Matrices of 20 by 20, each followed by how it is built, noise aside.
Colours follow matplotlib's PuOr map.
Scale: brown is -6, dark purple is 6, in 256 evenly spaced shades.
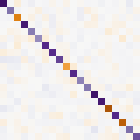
diagonal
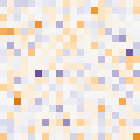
noise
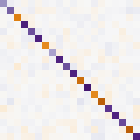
diagonal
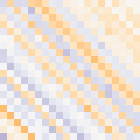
Toeplitz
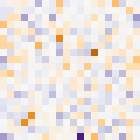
noise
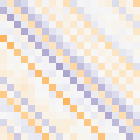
Toeplitz
